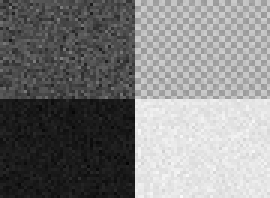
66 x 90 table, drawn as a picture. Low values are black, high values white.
The table splits into 2 rows of 2 panels. Panel 1,1: low, fine-grained. Panel 1,2: high, checkered. Panel 2,1: very low, fine-grained, faint in contrast. Panel 2,2: very high, fine-grained, faint in contrast.
